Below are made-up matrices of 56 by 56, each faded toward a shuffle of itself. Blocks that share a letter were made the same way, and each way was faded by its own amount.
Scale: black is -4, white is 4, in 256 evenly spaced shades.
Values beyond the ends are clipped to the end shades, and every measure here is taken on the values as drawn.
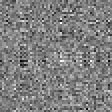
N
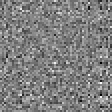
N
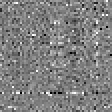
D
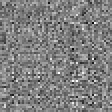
N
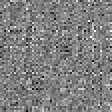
D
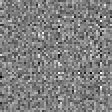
N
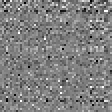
D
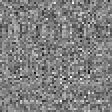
N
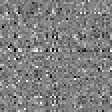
D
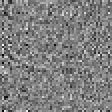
N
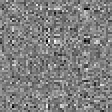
N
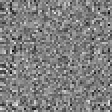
N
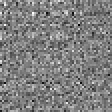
N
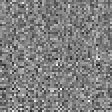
N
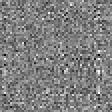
N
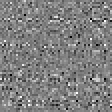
D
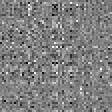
D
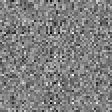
N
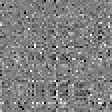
D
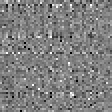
D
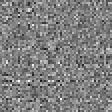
N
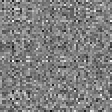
N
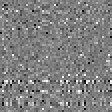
D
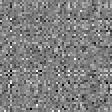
D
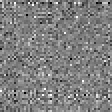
D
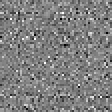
D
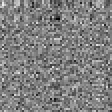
N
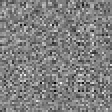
N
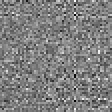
N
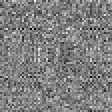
N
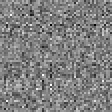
N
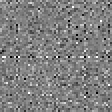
D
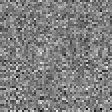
N
